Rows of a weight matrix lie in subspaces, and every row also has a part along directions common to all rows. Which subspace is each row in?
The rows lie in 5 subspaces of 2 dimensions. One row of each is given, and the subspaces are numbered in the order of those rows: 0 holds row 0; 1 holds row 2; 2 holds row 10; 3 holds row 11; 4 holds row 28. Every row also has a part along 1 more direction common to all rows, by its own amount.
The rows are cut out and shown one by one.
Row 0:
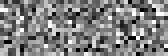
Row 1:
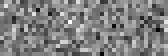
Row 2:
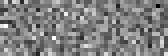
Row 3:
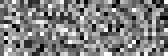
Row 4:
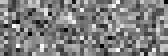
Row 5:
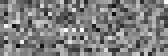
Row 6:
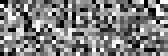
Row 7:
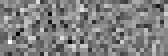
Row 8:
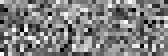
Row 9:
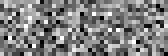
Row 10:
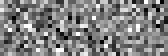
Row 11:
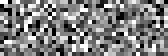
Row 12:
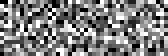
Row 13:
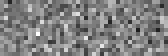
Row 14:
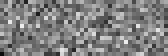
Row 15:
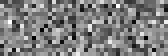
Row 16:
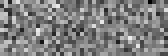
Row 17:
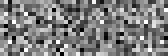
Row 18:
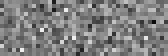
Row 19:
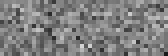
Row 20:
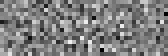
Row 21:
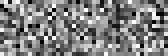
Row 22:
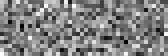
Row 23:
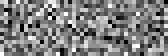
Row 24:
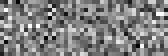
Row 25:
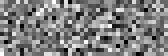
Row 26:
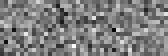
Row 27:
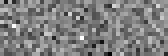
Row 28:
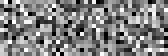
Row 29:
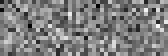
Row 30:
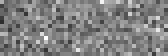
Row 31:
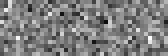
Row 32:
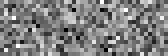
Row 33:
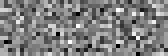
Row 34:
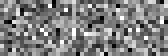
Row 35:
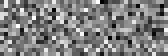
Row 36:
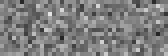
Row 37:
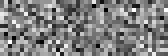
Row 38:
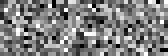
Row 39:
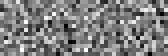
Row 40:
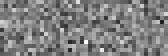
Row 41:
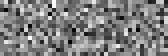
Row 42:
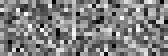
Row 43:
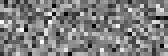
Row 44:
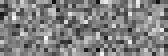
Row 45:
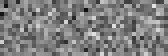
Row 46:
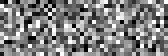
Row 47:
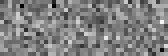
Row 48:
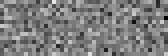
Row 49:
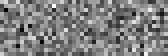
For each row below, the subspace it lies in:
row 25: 0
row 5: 1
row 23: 0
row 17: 4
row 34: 2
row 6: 2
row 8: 4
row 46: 3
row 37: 4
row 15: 2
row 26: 3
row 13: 0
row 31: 0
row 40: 3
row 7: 3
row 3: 1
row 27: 1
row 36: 3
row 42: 2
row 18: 2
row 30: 4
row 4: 1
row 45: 4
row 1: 4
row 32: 1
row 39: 0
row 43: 3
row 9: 3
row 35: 4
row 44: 4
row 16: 4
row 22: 0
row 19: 3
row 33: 0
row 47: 2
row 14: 0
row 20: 3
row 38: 2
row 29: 2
